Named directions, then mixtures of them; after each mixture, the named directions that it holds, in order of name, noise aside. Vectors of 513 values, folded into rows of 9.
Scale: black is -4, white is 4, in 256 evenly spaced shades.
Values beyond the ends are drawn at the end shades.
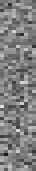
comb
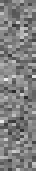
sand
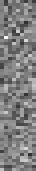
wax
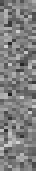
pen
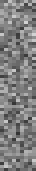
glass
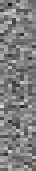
comb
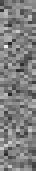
comb, pen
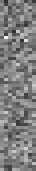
sand, wax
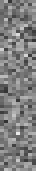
glass, wax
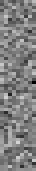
pen, wax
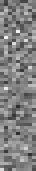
pen, wax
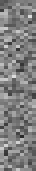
comb, pen, sand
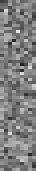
pen, wax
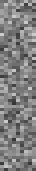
glass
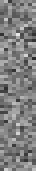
glass, wax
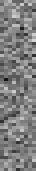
glass, sand
